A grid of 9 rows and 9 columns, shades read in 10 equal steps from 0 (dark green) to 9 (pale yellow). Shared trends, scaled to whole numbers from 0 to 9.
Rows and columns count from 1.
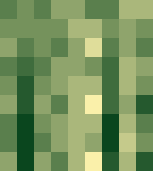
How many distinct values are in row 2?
3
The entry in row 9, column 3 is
5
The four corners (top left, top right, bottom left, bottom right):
3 6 5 1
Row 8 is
3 0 3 5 6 5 0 7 4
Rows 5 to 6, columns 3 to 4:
4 5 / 5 3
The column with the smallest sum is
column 2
